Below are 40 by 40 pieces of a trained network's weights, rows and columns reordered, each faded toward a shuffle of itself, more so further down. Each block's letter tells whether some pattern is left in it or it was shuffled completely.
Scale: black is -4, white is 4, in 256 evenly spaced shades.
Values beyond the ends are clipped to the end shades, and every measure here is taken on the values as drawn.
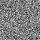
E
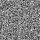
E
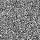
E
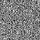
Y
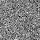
E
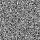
E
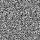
E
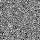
E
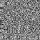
Y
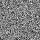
E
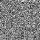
Y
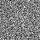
E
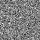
E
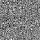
Y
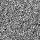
E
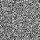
Y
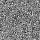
E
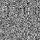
Y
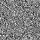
Y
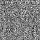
Y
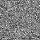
Y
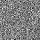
Y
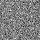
E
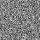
Y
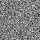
E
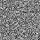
Y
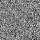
Y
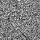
E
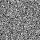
E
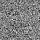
Y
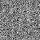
Y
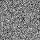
E
